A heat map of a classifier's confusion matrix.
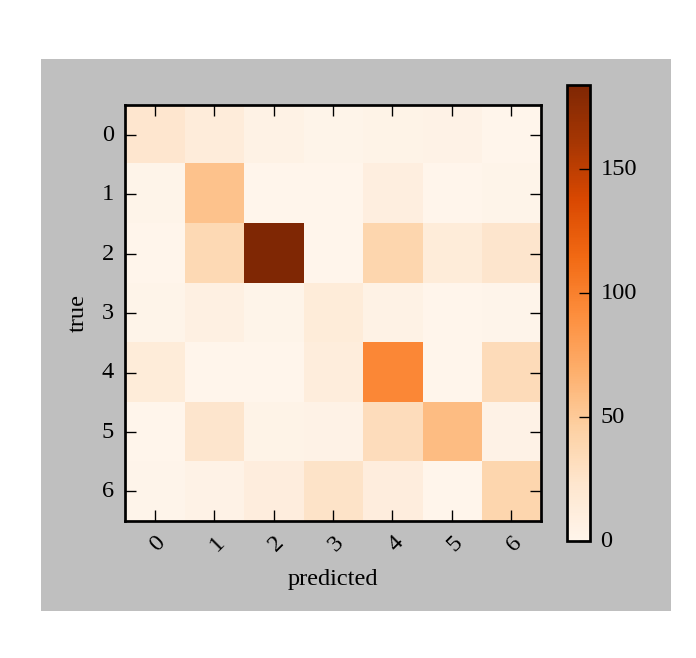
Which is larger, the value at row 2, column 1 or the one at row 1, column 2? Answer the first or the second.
the first
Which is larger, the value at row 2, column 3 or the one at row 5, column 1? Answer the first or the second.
the second
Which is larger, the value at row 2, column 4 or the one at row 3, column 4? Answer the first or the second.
the first
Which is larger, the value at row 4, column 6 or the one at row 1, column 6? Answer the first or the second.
the first
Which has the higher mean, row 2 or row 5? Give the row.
2
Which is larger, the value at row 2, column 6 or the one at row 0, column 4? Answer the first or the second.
the first
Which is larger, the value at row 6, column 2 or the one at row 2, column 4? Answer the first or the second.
the second
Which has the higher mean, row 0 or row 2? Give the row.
2
